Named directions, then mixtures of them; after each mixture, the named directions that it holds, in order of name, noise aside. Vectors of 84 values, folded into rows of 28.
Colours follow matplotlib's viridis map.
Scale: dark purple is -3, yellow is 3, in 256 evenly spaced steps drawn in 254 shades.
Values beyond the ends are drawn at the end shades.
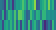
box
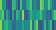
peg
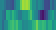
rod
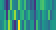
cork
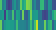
peg, rod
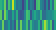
box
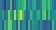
box, cork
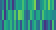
box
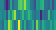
cork, rod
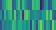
peg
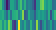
cork, peg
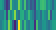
cork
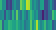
peg, rod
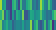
peg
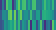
box, peg
